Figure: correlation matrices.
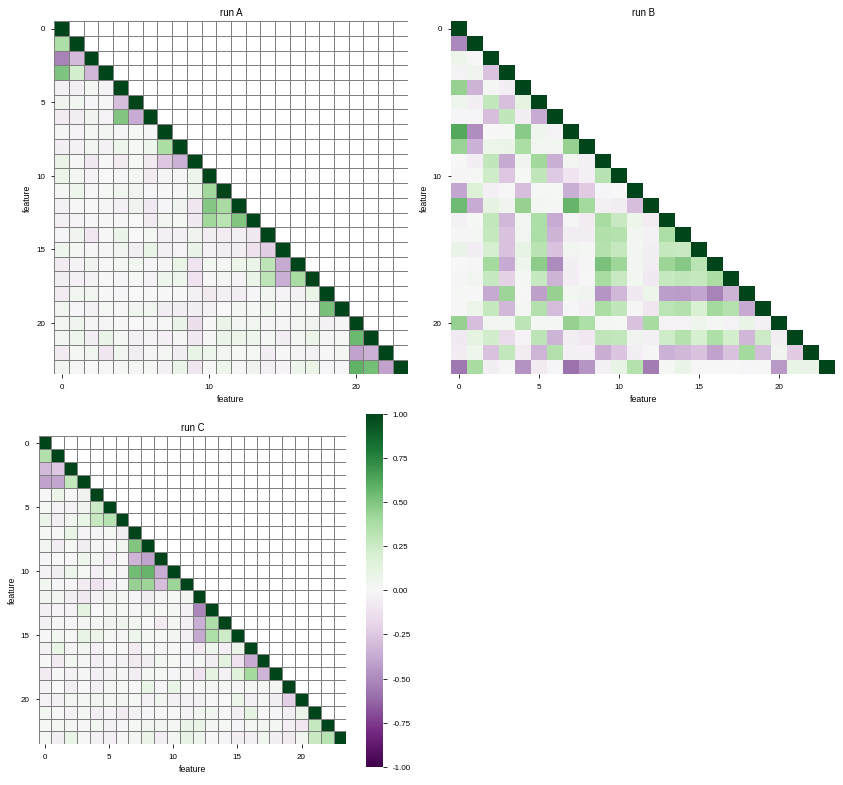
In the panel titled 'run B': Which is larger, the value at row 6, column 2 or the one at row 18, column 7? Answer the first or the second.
the second
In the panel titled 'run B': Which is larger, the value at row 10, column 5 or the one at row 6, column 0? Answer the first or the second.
the first
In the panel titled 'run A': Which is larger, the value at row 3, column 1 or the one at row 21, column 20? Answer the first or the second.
the second
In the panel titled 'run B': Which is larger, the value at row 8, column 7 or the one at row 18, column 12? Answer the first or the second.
the first
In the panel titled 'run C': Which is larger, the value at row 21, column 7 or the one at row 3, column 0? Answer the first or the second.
the first
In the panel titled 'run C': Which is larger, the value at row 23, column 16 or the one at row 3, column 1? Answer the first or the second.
the first
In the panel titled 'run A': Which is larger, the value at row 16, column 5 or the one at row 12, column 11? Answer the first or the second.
the second
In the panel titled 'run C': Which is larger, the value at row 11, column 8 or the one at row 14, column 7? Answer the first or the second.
the first
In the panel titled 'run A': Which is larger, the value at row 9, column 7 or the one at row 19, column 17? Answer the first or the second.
the second
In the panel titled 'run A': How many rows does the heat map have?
24
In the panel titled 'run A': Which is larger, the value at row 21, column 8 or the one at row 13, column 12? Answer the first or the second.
the second
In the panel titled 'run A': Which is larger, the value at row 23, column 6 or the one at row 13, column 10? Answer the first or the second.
the second
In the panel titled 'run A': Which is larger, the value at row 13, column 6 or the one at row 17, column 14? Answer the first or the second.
the second
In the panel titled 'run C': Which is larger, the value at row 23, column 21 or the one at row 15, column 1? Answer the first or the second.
the first
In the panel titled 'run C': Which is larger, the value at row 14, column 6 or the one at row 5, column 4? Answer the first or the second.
the second
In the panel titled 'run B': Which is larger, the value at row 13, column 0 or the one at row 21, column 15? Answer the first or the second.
the second
